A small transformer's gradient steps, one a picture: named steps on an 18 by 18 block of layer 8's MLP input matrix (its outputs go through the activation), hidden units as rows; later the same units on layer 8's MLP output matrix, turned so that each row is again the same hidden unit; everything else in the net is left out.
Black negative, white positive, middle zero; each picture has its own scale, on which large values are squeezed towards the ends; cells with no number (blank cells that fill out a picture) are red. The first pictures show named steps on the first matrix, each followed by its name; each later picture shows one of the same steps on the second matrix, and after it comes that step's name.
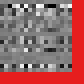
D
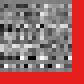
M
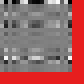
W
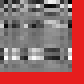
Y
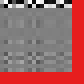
W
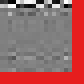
Y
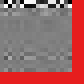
Y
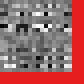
M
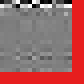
Y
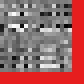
M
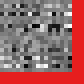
M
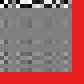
W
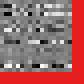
D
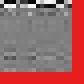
Y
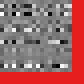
D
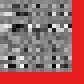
M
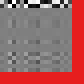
W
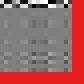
W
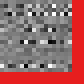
D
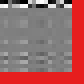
W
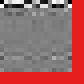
Y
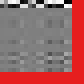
W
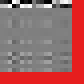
W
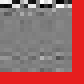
Y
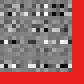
D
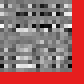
M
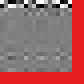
Y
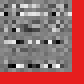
D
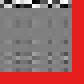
W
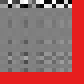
W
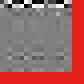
Y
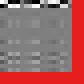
W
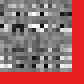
M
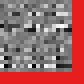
M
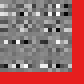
D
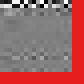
Y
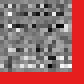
M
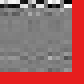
Y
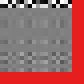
W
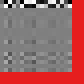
W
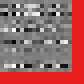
D
